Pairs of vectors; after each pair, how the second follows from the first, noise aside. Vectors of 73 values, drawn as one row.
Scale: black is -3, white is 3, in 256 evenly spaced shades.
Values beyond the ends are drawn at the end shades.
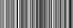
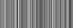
shrunk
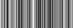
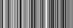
wrapped around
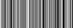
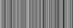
shrunk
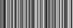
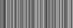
shrunk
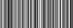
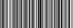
negated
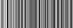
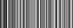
negated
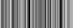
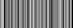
shuffled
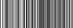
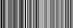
negated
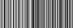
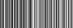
negated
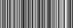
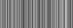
shrunk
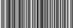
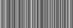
shrunk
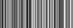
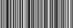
shuffled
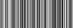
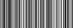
negated
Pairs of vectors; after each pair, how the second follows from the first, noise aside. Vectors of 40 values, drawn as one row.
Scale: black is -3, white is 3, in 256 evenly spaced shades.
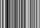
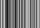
copied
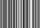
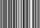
copied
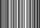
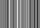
partly zeroed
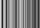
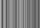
shrunk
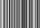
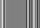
partly zeroed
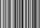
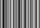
shuffled
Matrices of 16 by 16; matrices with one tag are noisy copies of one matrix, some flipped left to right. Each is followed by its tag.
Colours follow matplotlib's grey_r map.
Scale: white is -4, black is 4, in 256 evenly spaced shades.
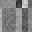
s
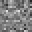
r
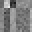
s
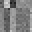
s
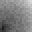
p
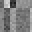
s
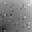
p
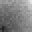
p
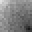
p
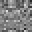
r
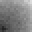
p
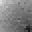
p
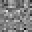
r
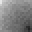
p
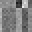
s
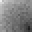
p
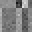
s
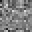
r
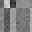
s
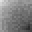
p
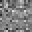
r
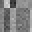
s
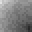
p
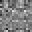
r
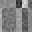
s
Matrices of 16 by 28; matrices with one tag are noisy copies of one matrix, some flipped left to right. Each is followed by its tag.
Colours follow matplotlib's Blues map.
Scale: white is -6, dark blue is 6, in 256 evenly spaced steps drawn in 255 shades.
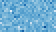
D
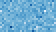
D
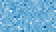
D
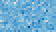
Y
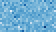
D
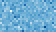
D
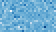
D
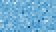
Y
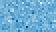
Y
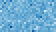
D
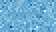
D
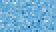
Y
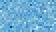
D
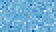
D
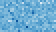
Y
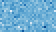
D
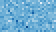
Y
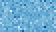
D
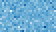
D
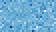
D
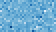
D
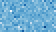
D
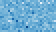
Y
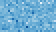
Y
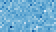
D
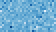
D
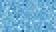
D
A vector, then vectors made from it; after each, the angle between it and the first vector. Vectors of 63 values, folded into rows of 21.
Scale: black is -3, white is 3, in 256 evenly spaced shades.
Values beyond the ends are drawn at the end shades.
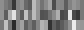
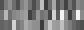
partly opposed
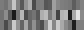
nearly opposite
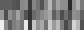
orthogonal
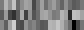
nearly opposite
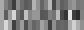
nearly parallel
